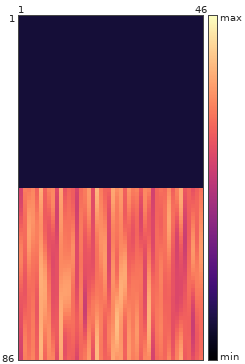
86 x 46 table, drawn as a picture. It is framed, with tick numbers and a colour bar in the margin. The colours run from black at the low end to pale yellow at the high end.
The table splits into 2 rows of 1 panel. Panel 1,1: very low, flat. Panel 2,1: high, streaked downward.
